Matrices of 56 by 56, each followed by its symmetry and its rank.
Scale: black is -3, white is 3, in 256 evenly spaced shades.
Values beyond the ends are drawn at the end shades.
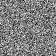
antisymmetric, full rank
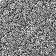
symmetric, full rank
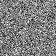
antisymmetric, full rank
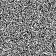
antisymmetric, full rank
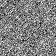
symmetric, full rank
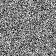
antisymmetric, full rank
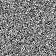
antisymmetric, full rank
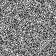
symmetric, full rank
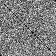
symmetric, full rank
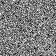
symmetric, full rank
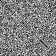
symmetric, full rank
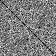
symmetric, full rank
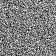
antisymmetric, full rank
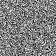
symmetric, full rank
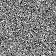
antisymmetric, full rank
